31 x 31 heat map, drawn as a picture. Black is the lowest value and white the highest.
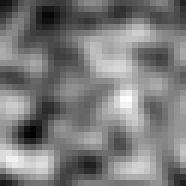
Neither half mirrors the other. The field is mottled with small blotches. The ninth with the lowest average is the top left. On average the colour sits 50% of the way up the scale. The values follow a bell shape. The bottom left is the roughest part. There are no lone odd cells.
